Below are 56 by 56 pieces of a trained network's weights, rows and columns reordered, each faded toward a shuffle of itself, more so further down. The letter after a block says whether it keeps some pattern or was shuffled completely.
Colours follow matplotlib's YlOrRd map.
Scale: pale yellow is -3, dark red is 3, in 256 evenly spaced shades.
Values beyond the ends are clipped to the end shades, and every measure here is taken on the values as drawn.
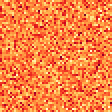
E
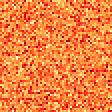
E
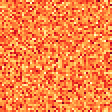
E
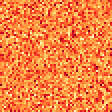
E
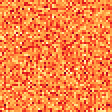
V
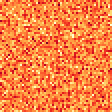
E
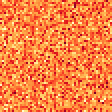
E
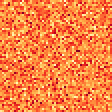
E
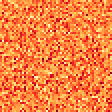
V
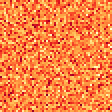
V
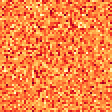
V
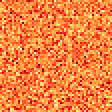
E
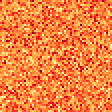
E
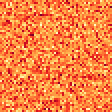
V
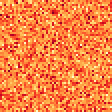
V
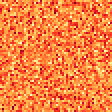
E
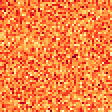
E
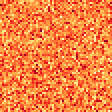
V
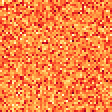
E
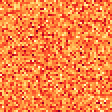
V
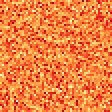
E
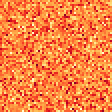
E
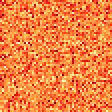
V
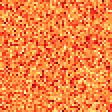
E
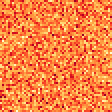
E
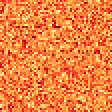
V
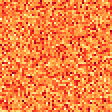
E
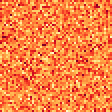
V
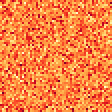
V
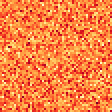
V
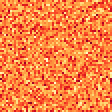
E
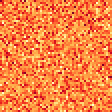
E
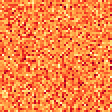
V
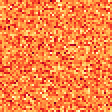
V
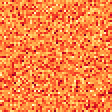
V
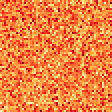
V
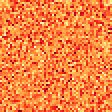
E
